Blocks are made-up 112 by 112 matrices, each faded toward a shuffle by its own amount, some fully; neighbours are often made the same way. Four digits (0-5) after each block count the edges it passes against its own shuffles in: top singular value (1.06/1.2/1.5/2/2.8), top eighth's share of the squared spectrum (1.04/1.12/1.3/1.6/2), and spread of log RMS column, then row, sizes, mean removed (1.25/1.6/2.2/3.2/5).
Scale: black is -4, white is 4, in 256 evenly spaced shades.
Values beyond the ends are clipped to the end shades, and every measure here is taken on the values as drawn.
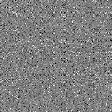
4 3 2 2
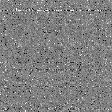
4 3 1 2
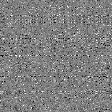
4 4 1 3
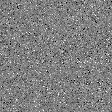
2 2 0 1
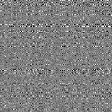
4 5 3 4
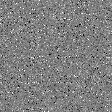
3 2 0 1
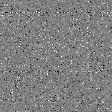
3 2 0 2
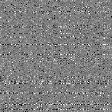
4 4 2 3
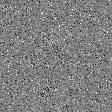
1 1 0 0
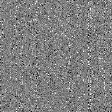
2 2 3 0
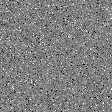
2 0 0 0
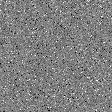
0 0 0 0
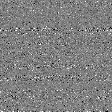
2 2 0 3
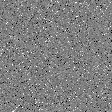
0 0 0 0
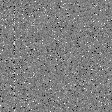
2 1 1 0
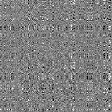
5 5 3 3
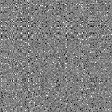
5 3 2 2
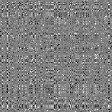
5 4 3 3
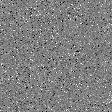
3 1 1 0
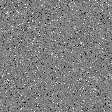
2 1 0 0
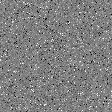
1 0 0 0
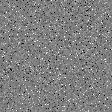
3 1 0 0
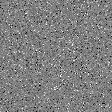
2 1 0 0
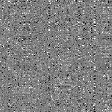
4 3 2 2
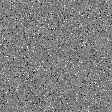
0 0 0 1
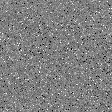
0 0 0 0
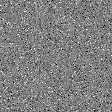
0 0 0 1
